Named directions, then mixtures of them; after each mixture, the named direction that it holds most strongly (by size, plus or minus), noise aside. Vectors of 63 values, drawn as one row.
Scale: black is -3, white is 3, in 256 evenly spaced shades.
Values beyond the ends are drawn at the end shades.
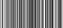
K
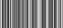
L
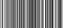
K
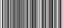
L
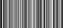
K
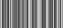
L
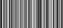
L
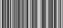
L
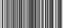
K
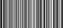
K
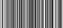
K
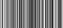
K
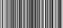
K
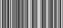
L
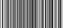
K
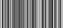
L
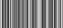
L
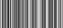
L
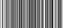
K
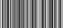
L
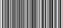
L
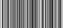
K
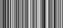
L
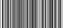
L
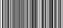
L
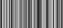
L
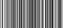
K
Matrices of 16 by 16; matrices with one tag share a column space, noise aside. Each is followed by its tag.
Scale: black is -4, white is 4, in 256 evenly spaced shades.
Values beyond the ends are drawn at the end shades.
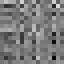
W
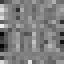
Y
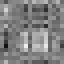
Y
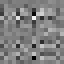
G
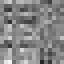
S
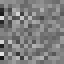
G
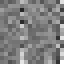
S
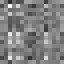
W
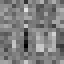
Y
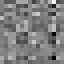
W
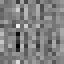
Y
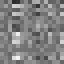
W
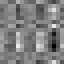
Y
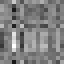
Y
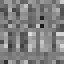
Y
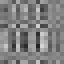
Y
